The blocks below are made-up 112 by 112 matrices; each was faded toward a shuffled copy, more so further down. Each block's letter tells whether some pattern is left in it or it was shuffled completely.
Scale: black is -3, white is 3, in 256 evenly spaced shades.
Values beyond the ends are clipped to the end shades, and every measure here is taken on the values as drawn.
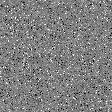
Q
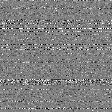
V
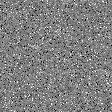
Q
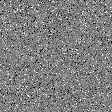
Q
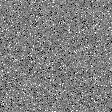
Q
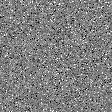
Q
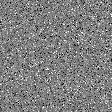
Q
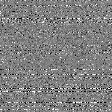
V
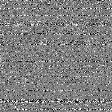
V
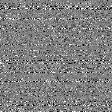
V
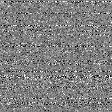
V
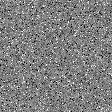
Q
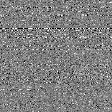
V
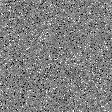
Q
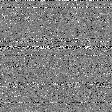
V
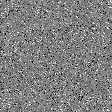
Q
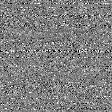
V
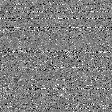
V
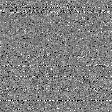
V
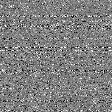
V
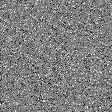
Q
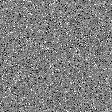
Q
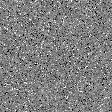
Q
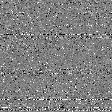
V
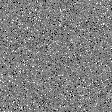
Q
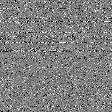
V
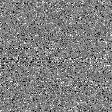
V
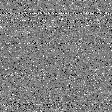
V
